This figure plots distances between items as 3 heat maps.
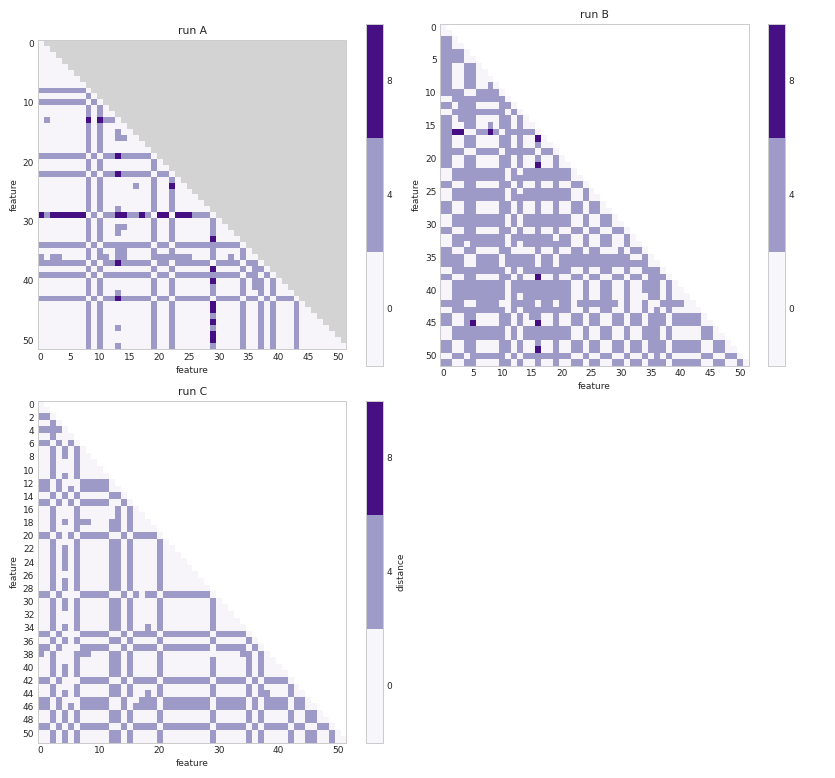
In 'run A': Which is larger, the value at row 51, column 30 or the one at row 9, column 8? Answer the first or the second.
the second
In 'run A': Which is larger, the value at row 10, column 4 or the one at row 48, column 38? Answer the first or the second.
the first
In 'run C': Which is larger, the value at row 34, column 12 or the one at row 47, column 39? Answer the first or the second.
the first
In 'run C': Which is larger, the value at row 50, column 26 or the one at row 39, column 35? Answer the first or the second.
the second
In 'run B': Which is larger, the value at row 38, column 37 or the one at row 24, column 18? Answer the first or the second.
the first
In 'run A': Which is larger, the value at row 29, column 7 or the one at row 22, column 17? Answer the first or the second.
the first
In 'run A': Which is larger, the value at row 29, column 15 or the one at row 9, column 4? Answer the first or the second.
the first
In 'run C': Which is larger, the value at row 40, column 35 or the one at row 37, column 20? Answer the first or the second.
the first
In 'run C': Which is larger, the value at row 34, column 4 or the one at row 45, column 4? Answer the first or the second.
the first
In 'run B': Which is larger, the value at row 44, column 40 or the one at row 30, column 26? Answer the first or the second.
the first
